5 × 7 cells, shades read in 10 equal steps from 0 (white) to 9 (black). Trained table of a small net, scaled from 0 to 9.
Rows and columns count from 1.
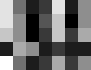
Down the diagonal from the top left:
1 4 9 8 3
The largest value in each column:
8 5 9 8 7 9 8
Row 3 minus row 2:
1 0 0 1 0 -2 -1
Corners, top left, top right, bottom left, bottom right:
1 4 0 4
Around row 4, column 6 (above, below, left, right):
7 7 7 8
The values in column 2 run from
3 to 5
